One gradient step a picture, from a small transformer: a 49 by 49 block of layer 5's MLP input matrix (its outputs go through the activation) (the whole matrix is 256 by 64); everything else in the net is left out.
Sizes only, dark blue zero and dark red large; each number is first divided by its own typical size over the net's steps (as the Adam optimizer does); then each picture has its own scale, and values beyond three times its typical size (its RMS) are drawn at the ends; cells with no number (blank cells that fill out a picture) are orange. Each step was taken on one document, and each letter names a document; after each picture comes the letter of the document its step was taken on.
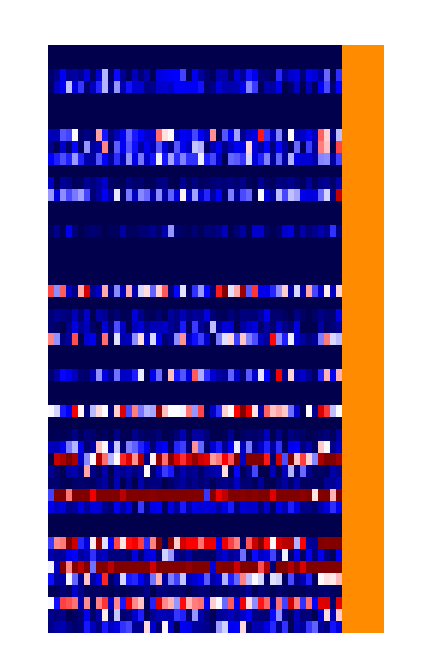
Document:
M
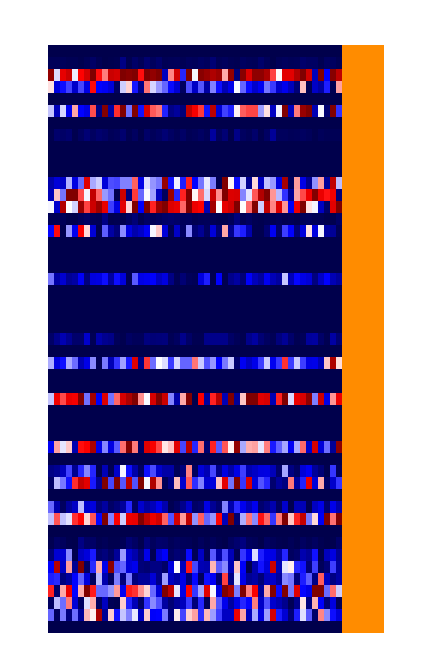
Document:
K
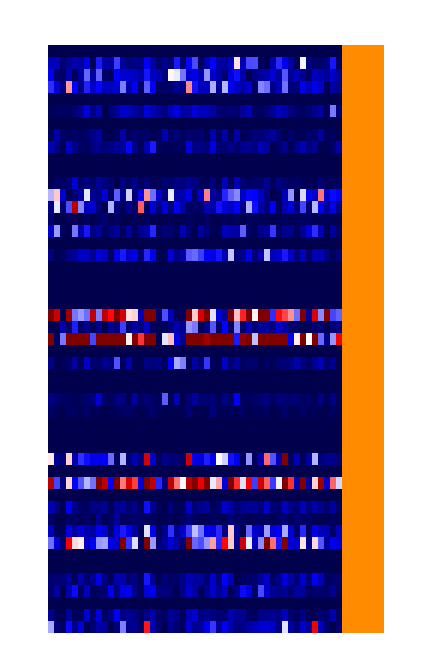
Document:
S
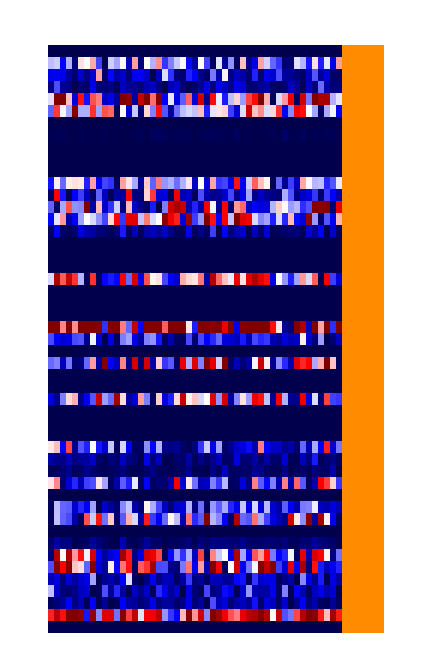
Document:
K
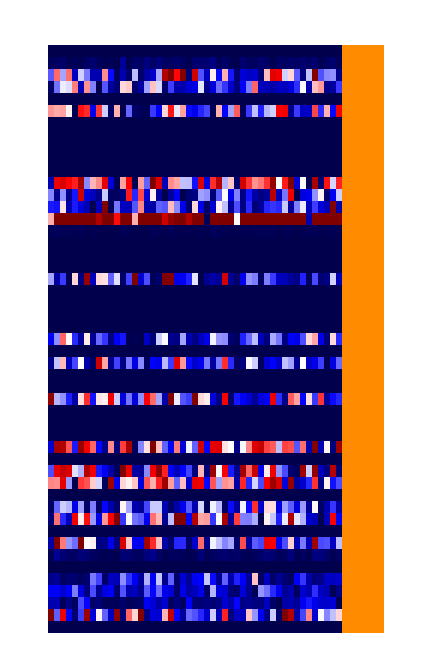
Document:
K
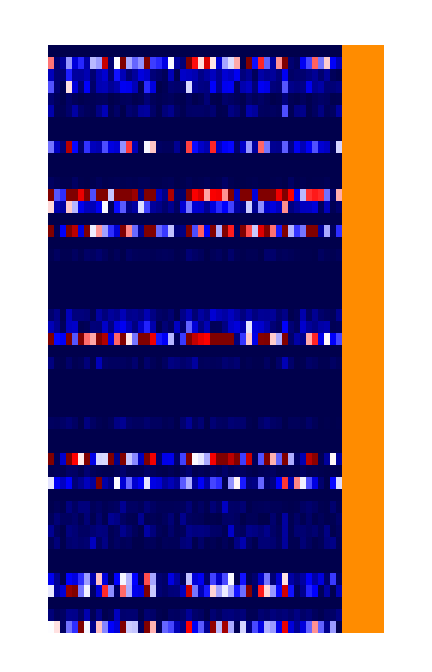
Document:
S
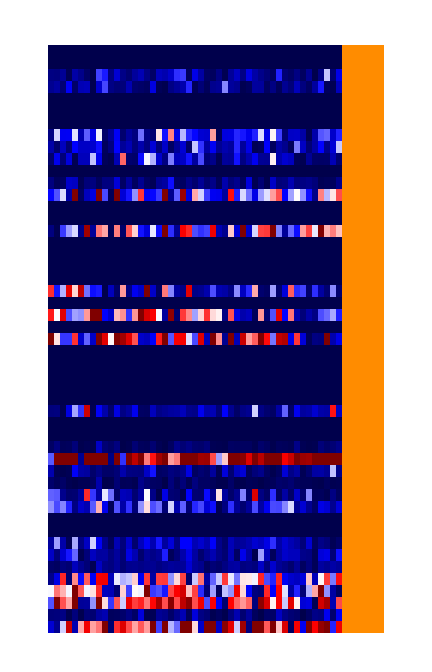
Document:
M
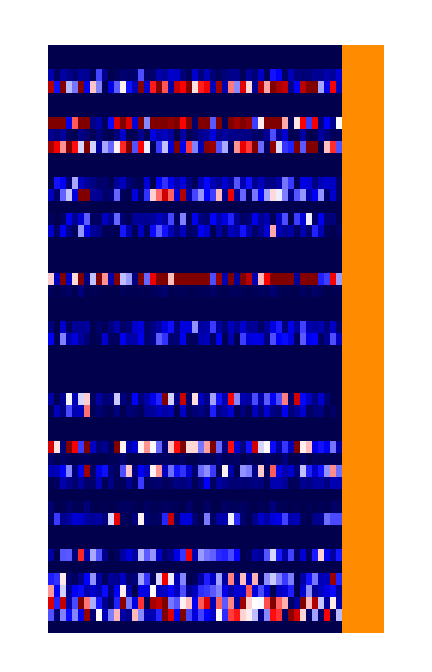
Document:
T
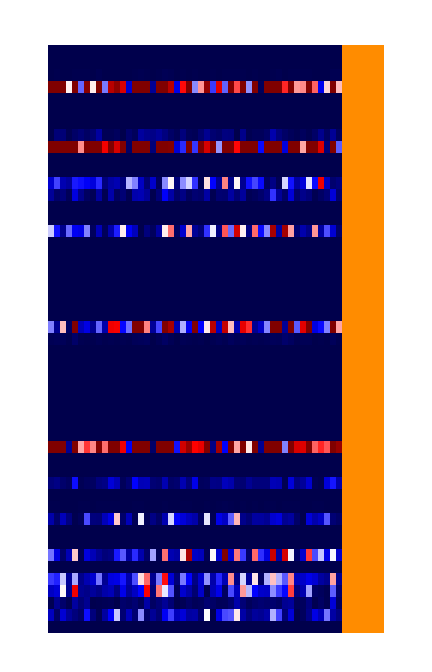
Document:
T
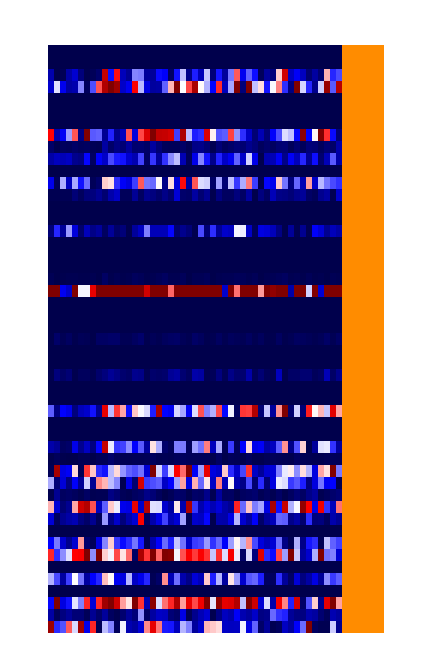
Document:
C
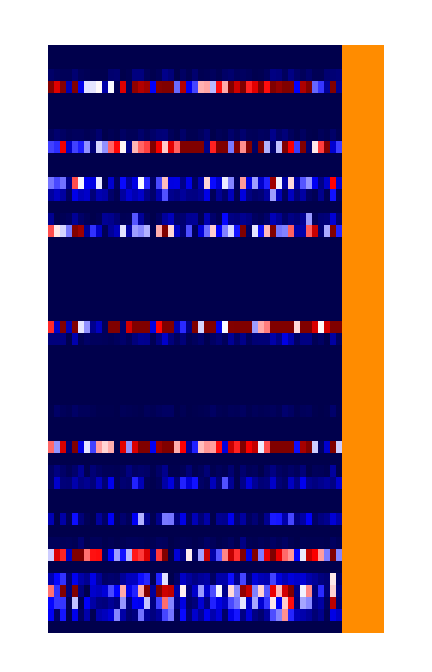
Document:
T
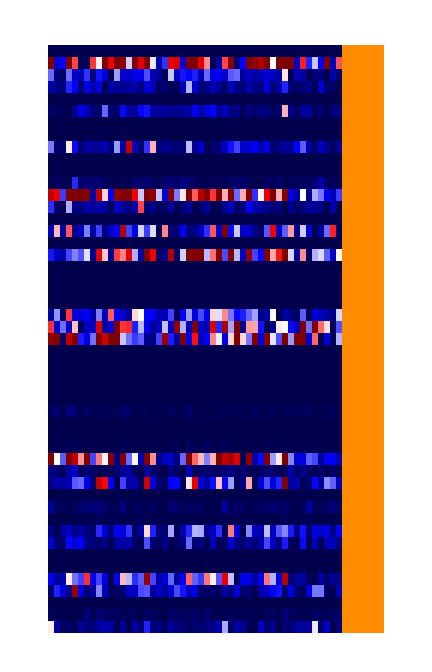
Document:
S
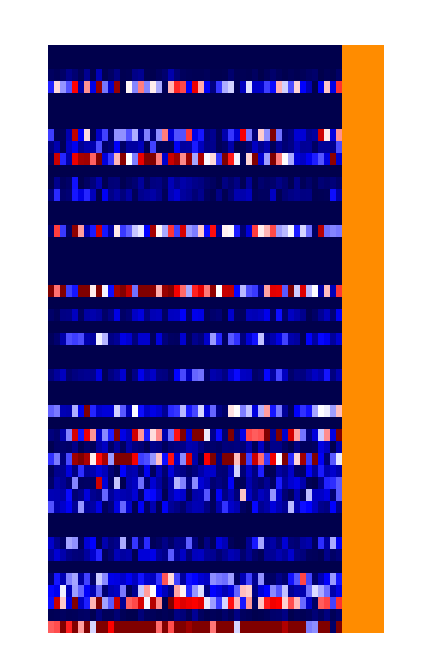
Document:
M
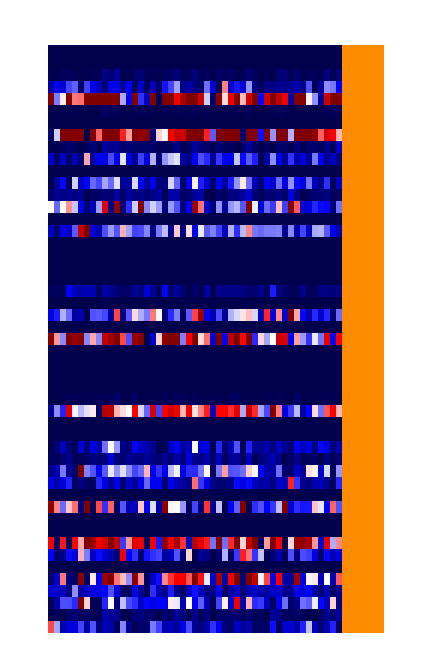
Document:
C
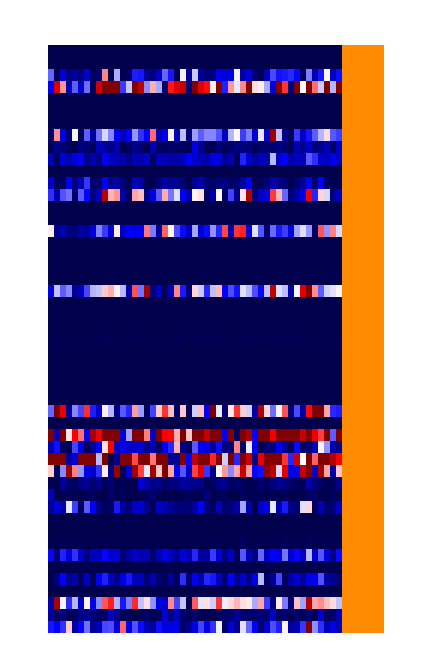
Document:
C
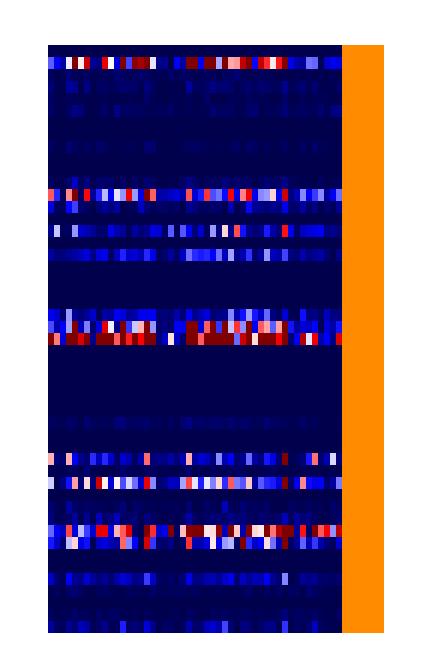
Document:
S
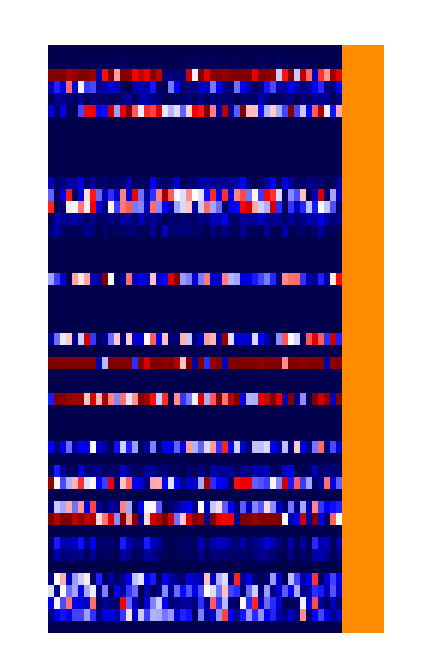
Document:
K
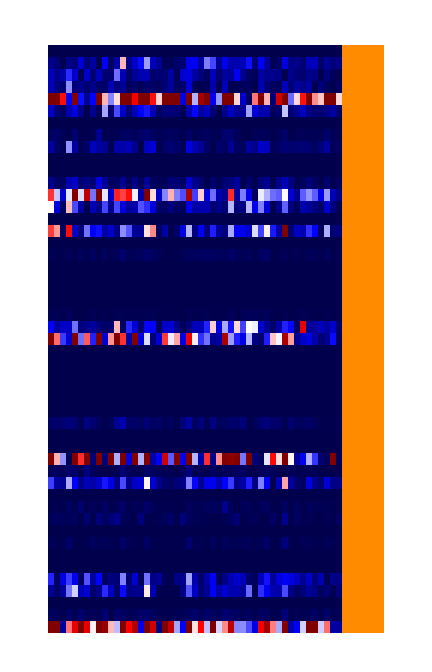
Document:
S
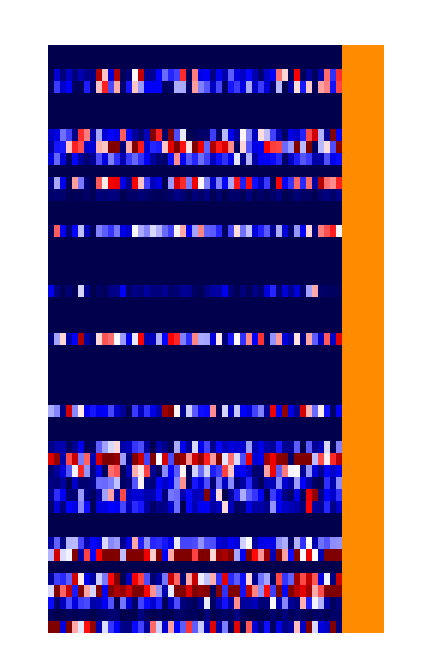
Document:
C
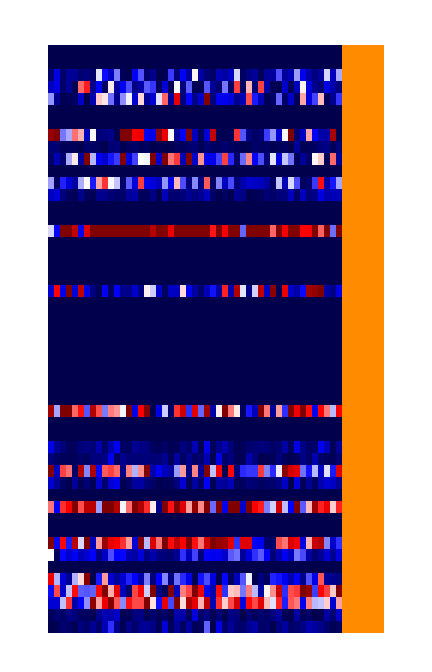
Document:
C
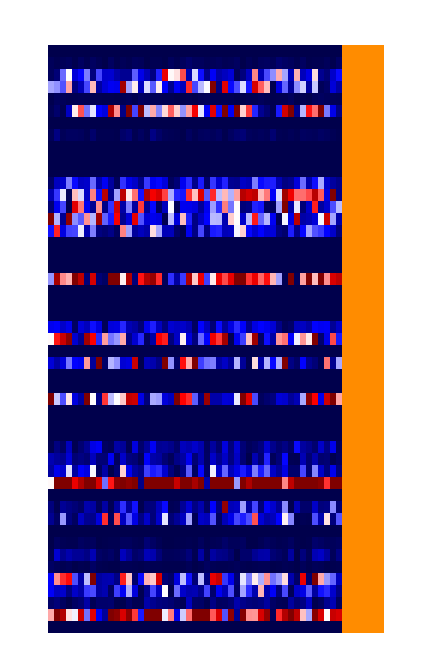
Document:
K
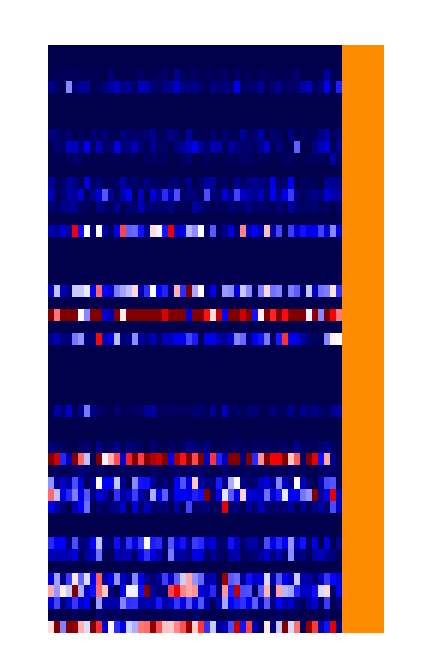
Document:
M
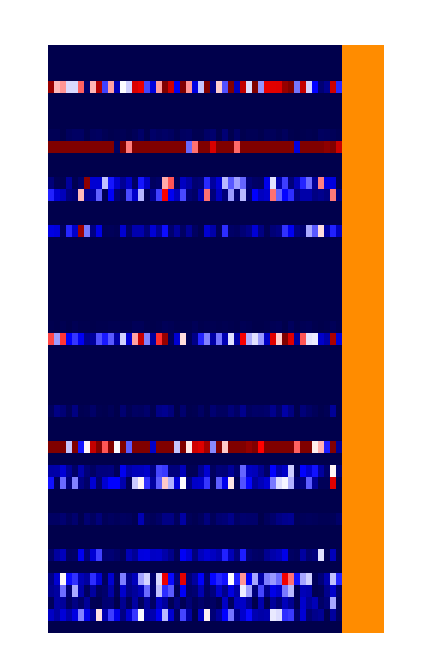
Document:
T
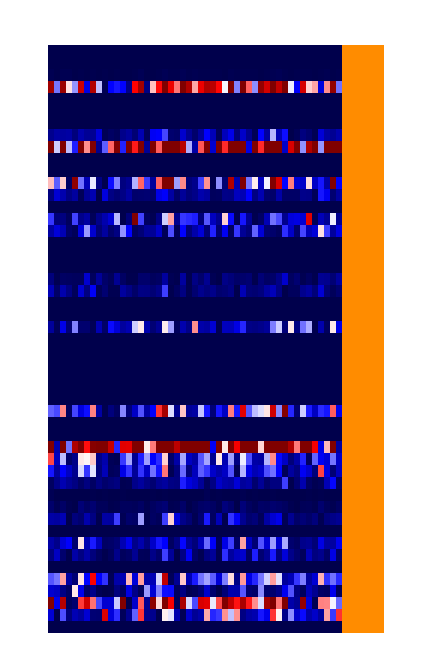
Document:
T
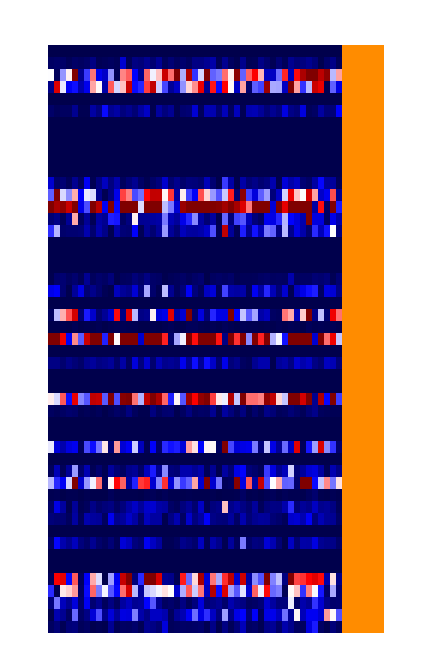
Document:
K
